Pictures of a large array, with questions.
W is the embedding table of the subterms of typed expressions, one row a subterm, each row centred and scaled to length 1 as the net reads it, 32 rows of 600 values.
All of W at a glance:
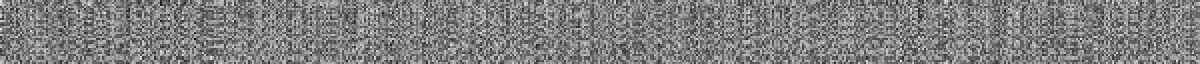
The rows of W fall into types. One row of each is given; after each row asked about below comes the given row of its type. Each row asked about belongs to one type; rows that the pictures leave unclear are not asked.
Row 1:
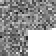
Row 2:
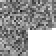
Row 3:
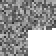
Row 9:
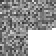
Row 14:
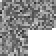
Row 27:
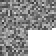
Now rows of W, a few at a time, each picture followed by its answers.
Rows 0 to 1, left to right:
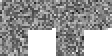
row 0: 14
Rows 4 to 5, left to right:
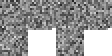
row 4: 2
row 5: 3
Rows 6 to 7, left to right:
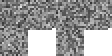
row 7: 14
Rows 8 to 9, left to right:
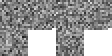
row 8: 14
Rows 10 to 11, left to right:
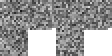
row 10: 2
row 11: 27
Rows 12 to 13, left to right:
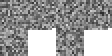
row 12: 27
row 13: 2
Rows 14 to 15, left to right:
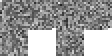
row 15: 9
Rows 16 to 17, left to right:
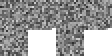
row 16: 27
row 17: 3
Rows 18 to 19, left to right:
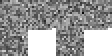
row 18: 9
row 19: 1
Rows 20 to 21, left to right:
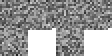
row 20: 27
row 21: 27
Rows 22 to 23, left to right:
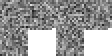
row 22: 14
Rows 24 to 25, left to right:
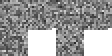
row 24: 9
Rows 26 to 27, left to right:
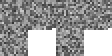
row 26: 3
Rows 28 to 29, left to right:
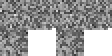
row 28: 2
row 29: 2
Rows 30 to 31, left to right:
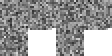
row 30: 9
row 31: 3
